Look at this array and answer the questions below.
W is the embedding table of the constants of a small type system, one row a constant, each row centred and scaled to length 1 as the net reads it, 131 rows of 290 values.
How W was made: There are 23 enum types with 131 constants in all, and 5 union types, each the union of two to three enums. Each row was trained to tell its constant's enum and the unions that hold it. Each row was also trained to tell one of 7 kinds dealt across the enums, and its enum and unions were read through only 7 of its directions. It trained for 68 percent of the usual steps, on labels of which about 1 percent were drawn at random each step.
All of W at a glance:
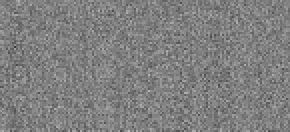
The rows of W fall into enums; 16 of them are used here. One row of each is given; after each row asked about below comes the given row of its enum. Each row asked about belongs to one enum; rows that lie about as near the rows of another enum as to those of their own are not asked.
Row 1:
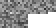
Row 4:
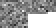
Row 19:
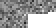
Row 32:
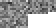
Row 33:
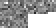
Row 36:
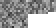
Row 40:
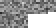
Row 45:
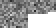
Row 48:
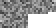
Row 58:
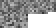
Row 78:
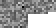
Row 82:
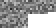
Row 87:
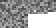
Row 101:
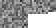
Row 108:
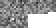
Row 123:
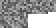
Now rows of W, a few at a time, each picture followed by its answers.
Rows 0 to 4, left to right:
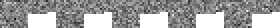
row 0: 4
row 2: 82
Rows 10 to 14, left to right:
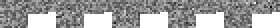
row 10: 78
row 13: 48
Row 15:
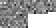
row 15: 33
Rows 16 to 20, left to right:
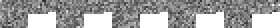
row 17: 58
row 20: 1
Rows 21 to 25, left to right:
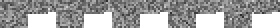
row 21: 32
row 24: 123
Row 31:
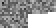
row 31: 123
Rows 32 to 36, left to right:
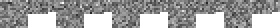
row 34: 40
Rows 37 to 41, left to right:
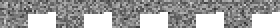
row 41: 36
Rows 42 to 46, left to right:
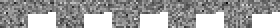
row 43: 33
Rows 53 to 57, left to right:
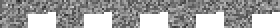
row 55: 4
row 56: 40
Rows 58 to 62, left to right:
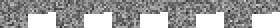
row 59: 108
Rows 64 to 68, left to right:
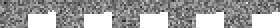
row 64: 123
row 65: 36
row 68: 45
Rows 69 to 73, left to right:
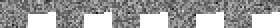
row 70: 19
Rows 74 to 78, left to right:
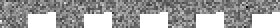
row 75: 36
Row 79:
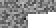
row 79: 32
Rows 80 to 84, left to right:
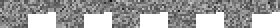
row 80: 87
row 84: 4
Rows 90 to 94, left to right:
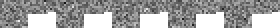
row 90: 58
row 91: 48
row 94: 58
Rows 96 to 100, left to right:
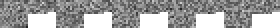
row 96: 87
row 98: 4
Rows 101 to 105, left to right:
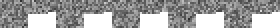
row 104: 82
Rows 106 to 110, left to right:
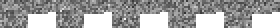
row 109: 32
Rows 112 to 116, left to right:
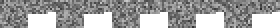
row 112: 58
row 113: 32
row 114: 36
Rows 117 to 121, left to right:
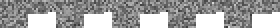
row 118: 40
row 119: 82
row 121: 78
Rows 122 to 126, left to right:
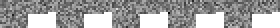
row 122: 78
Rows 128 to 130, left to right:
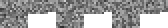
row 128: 82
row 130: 48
